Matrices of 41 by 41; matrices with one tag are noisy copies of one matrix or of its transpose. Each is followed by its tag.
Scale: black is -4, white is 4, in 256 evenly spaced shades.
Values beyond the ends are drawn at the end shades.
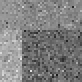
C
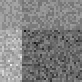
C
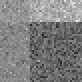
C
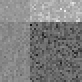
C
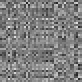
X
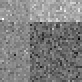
C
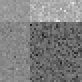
C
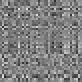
X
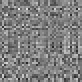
X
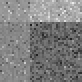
C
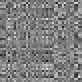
X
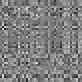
X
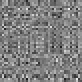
X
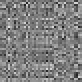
X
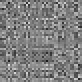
X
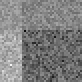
C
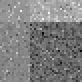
C
